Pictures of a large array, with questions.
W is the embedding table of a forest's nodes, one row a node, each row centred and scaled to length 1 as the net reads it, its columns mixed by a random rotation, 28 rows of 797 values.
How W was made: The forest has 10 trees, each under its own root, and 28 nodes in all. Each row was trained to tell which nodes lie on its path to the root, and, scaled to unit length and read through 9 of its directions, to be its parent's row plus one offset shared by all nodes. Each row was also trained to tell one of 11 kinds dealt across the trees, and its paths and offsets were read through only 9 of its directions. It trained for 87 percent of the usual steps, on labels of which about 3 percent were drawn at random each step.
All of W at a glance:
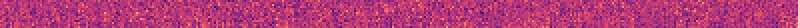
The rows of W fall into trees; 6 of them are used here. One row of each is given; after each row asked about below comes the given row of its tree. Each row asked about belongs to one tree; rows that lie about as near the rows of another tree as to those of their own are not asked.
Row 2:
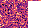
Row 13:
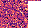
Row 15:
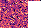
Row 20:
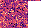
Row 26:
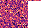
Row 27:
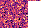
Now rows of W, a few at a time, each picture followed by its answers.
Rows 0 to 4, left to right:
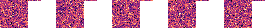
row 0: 20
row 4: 15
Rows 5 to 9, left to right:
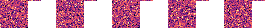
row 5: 2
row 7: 2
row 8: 15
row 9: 13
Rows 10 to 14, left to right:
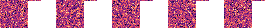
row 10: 26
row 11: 15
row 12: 26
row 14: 20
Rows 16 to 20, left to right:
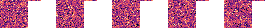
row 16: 13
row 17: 2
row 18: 13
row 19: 20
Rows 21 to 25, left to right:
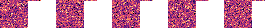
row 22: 2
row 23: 27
